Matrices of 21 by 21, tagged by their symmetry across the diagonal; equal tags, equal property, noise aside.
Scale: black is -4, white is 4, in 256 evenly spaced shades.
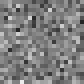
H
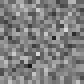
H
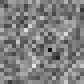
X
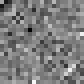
X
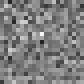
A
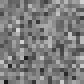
A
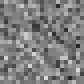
H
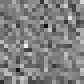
H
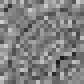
X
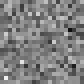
A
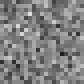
A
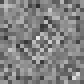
X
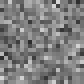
H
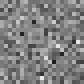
X
